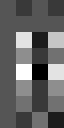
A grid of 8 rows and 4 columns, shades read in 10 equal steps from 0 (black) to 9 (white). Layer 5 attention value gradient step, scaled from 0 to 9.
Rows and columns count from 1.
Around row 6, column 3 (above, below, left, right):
0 2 5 5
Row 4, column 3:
2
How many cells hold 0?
1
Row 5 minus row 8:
0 7 -4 7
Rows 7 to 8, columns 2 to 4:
4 2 4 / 2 4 1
